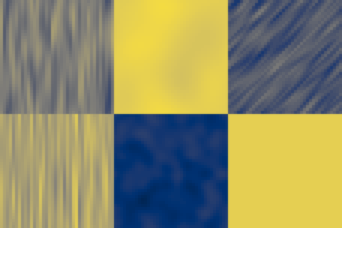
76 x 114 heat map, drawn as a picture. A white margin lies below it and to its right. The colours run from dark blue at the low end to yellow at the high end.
The table splits into 2 rows of 3 panels. Panel 1,1: middling, streaked downward. Panel 1,2: very high, smooth, faint in contrast. Panel 1,3: low, slanting up to the right. Panel 2,1: high, streaked downward. Panel 2,2: very low, blotchy, faint in contrast. Panel 2,3: very high, flat.
